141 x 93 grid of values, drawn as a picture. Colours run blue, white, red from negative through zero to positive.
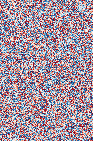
The texture is fine-grained noise. Neither half mirrors the other. There are no regular stripes. No seam splits the table. There is no overall slope. Overall the values sit about 50% of the way up the scale. The values spread evenly over their range.
